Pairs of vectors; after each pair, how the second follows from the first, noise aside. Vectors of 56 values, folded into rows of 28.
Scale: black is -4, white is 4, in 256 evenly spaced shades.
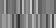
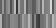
wrapped around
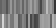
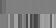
partly zeroed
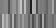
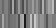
reversed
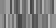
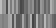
wrapped around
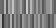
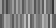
reversed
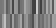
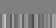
partly zeroed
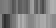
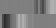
partly zeroed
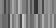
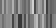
reversed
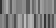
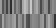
reversed
